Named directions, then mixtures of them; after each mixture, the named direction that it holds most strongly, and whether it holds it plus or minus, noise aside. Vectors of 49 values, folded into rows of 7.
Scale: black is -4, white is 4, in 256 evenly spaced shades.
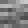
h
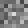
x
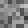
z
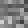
z, minus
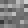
h, plus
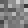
x, plus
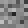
x, minus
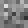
x, minus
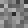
x, minus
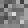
x, plus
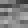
h, minus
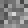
x, plus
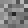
x, minus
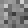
x, minus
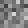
x, plus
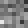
h, minus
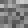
h, plus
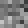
z, minus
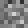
x, plus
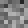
x, plus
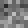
z, minus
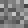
x, plus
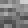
h, plus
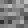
h, plus
